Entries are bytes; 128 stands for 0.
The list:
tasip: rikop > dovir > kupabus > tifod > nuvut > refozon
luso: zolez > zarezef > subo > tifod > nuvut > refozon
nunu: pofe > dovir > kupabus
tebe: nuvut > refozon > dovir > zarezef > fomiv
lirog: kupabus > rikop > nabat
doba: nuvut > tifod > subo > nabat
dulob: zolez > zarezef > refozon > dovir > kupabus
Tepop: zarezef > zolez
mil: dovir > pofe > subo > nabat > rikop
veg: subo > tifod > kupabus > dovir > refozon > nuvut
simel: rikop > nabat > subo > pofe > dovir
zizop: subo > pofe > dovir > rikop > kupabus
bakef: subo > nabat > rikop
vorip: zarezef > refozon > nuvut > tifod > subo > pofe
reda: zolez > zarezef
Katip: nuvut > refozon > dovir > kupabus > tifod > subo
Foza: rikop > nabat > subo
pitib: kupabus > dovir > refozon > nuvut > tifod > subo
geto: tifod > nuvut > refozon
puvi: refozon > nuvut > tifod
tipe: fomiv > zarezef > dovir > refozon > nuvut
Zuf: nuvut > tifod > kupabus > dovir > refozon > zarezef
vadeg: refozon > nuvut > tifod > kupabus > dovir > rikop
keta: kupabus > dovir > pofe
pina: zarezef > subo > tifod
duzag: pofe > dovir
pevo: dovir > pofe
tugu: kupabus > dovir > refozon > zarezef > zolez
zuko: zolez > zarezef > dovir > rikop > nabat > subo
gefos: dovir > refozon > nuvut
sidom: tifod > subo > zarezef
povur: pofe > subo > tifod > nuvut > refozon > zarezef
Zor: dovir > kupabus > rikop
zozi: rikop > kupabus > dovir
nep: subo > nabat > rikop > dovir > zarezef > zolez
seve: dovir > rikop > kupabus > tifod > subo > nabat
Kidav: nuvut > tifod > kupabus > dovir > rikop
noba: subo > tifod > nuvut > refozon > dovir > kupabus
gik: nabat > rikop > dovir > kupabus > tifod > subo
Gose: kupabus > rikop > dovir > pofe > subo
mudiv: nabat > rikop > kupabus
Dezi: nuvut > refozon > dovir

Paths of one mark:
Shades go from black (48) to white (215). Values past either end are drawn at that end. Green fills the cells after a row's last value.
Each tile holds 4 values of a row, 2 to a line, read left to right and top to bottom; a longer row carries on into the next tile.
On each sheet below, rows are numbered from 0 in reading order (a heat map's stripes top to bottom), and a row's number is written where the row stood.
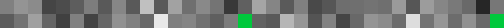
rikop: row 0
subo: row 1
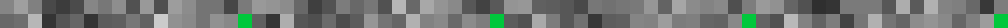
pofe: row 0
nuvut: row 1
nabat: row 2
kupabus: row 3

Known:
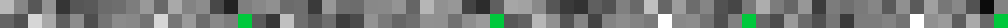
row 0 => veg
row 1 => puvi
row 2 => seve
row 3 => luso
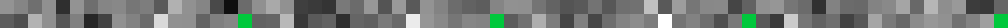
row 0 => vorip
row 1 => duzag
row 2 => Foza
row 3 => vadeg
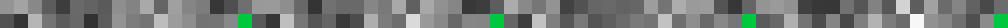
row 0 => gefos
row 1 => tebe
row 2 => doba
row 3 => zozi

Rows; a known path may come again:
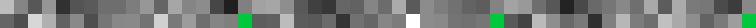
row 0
veg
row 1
mil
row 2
tugu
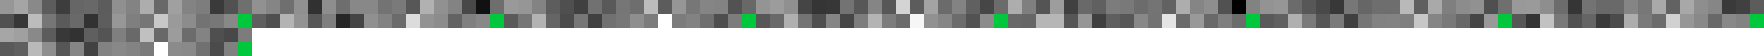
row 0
gefos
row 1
vorip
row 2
simel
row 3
zozi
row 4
sidom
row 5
mudiv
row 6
tebe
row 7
seve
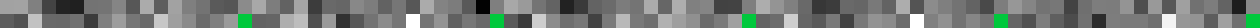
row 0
keta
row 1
pina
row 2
pitib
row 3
zizop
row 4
reda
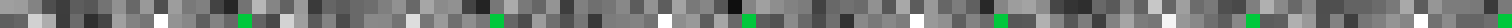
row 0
tipe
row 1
noba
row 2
luso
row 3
zuko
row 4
Zor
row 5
nep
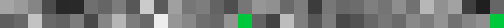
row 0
Gose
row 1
geto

